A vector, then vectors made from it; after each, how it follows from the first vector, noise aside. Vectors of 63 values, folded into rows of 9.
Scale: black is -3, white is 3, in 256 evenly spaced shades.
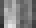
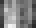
copied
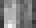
copied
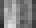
copied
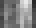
reversed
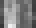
copied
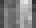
reversed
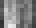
copied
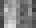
copied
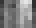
reversed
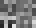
sign-scrambled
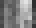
reversed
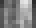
reversed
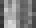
copied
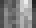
reversed
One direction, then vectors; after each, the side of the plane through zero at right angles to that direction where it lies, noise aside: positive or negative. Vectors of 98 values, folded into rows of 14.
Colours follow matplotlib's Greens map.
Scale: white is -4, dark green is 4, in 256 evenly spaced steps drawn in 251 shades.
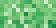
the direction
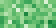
positive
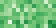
positive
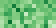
negative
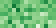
negative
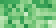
negative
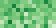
negative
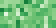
positive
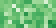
positive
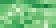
positive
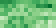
negative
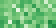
positive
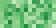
negative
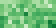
positive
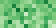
negative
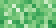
positive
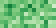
negative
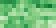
negative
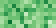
negative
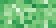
positive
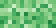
positive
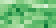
negative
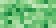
negative
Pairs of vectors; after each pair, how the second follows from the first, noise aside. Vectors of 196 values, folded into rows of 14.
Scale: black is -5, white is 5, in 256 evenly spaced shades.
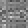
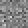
sign-scrambled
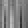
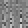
sign-scrambled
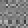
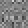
wrapped around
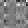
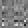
wrapped around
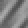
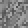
sign-scrambled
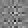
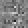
sign-scrambled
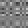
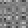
wrapped around
